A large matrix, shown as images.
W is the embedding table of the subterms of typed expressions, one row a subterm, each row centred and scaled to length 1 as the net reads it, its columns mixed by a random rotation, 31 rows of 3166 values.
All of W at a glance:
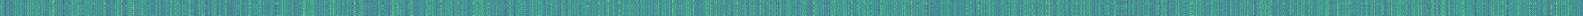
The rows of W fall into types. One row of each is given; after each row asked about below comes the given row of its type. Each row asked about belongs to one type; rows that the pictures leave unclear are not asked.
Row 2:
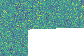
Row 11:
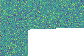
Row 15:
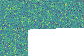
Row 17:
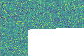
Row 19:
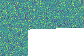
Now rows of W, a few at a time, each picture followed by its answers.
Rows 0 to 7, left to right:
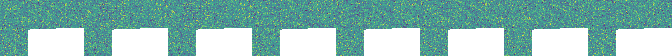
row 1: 2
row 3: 19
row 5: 15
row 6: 15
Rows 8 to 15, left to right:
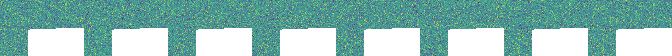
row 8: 15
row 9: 19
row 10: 11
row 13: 17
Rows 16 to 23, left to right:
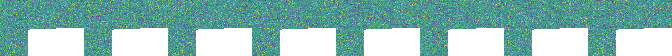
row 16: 11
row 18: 11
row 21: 2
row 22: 15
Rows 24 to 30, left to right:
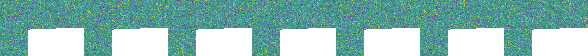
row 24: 17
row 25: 2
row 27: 11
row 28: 17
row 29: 17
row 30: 15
